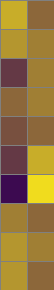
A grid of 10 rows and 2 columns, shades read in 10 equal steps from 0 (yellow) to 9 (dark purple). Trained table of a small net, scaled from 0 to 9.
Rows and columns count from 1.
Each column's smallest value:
2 0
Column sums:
49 38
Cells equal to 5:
5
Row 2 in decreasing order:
4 3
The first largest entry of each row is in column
2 2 1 1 1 1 1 2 2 2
